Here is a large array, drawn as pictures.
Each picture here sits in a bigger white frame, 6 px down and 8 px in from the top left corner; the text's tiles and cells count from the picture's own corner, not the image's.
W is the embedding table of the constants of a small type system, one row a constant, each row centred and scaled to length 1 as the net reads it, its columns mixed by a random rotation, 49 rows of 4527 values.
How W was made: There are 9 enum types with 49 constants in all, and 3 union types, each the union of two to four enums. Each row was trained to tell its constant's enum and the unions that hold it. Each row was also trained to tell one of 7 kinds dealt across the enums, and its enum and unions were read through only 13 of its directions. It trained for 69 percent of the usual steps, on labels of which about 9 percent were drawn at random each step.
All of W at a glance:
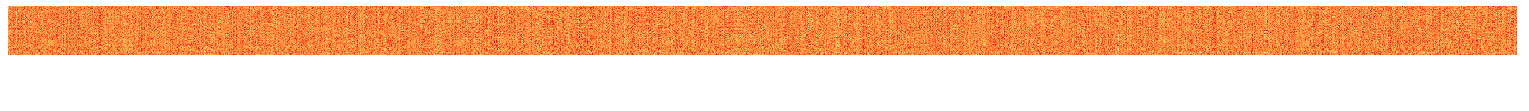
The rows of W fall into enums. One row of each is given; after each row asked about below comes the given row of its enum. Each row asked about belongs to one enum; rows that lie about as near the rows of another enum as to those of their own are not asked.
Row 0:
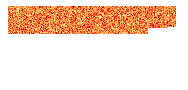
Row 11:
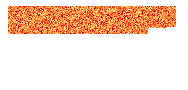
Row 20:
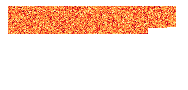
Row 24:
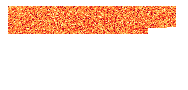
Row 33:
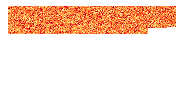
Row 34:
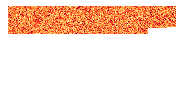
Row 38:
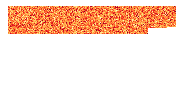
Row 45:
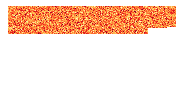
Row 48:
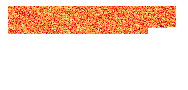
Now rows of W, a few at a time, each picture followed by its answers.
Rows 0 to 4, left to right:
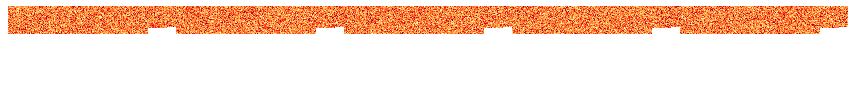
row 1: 48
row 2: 34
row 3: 48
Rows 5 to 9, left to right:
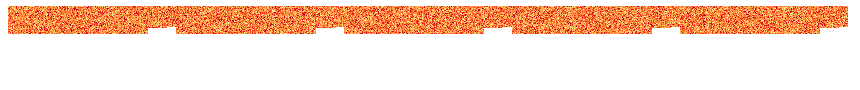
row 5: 20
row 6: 20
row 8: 34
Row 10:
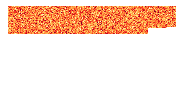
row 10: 11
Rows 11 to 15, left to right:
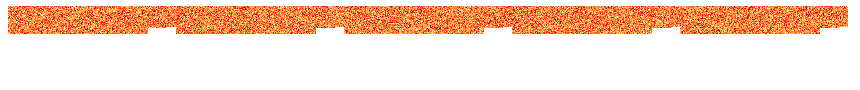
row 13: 48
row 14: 20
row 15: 20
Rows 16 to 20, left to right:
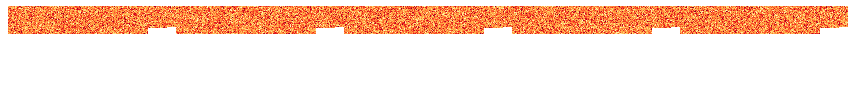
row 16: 20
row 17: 33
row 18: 34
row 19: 48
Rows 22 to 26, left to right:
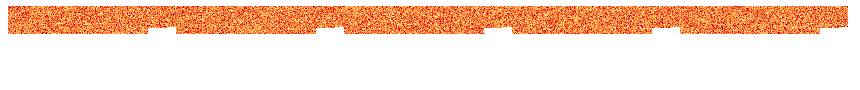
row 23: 33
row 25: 11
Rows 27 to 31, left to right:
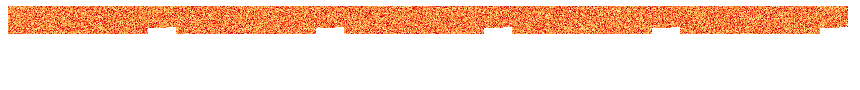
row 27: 24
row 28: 11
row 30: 11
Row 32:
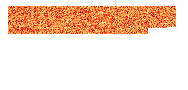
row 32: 48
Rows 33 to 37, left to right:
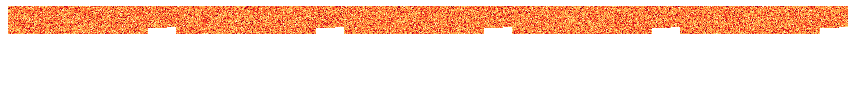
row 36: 33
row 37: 45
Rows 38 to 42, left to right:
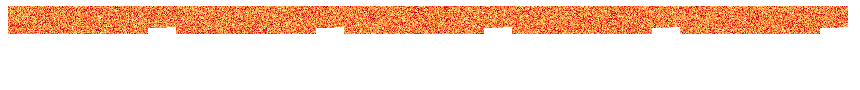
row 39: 20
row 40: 34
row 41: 24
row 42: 33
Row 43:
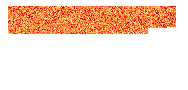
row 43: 48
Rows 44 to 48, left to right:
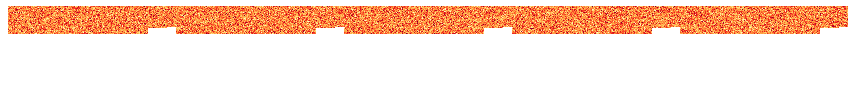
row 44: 34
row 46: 11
